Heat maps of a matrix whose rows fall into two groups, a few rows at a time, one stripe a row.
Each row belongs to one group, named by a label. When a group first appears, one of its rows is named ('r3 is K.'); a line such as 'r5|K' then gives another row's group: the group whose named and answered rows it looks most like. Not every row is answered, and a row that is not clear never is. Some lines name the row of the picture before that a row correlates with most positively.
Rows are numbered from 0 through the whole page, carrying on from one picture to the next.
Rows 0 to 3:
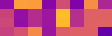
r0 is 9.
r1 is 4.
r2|4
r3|9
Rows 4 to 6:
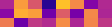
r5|9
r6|4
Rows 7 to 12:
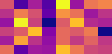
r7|4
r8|9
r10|9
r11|9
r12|4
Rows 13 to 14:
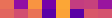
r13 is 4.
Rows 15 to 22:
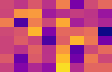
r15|4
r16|9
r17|4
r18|9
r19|9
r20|4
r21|4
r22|4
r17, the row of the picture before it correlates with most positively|13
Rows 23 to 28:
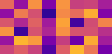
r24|9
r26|4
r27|9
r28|9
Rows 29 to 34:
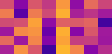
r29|4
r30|4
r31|9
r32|9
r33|4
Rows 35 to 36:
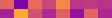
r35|4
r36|9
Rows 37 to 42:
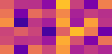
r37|4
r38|4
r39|4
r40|9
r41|4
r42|4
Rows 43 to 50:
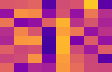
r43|9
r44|9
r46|9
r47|9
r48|4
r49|9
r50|4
